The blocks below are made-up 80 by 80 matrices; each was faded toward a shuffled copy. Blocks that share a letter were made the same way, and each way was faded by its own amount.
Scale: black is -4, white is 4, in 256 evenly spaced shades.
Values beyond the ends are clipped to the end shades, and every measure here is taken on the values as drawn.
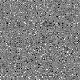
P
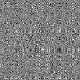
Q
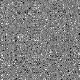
P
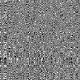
Q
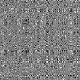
Q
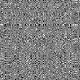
Q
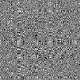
Q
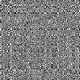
Q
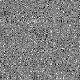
P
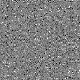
P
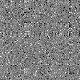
P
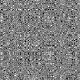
Q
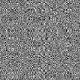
Q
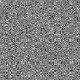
Q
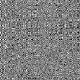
Q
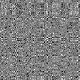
Q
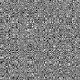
Q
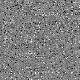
P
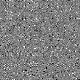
P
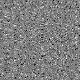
P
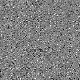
P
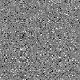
P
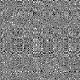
Q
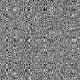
Q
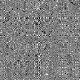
Q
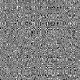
Q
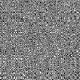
Q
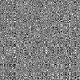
Q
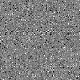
P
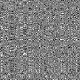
Q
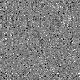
P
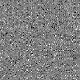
P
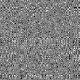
Q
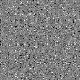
P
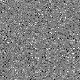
P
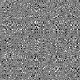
Q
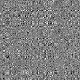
Q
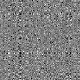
Q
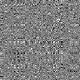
Q
